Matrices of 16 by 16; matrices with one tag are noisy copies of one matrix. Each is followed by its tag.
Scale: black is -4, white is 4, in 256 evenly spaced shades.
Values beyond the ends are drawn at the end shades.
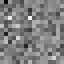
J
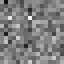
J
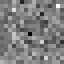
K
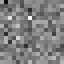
J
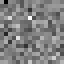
J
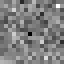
K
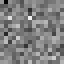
J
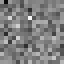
J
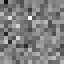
J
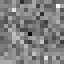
K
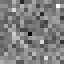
K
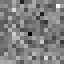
K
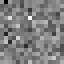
J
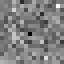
K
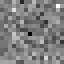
K
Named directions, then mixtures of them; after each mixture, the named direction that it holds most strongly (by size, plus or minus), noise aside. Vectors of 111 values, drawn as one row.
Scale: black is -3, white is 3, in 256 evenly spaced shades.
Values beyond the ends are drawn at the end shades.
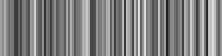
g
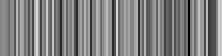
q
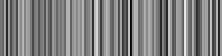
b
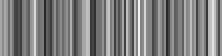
g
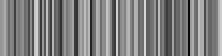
q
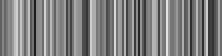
g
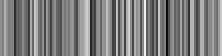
g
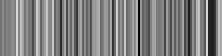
q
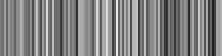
q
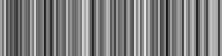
g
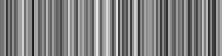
b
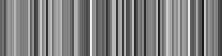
q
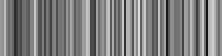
g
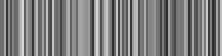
b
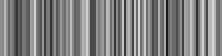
g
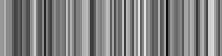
g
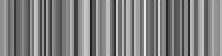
g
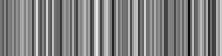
q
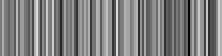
q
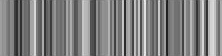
g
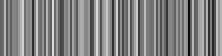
q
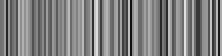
b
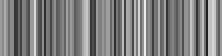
g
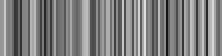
g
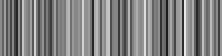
b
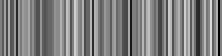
b
